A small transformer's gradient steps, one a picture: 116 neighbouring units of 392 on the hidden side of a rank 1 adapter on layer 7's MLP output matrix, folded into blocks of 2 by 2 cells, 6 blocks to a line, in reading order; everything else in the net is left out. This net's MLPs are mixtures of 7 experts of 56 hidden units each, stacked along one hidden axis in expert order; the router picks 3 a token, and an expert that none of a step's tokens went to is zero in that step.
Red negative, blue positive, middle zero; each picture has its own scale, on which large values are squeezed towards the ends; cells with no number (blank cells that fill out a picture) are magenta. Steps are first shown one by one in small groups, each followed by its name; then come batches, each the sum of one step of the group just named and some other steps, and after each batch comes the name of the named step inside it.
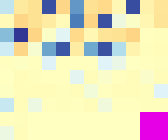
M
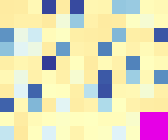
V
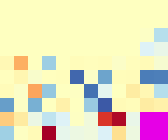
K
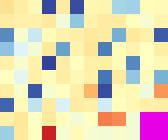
V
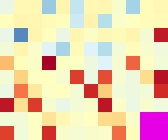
M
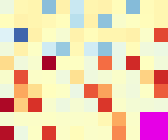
M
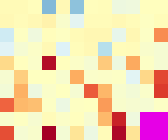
V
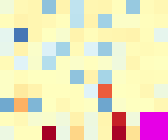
M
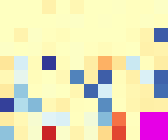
K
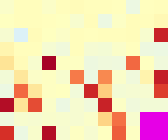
M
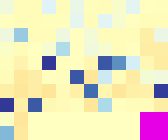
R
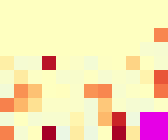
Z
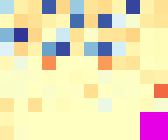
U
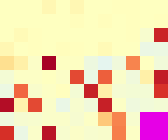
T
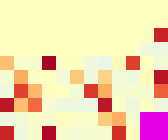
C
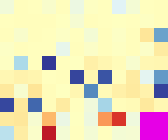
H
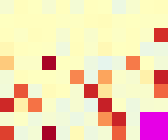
T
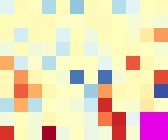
C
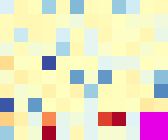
H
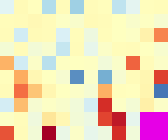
C
